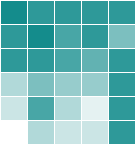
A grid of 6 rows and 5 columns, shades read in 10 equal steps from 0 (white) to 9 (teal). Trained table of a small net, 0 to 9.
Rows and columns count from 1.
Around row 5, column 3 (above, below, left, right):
4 2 7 1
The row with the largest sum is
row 1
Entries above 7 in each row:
5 3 3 1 1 1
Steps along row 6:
up down same up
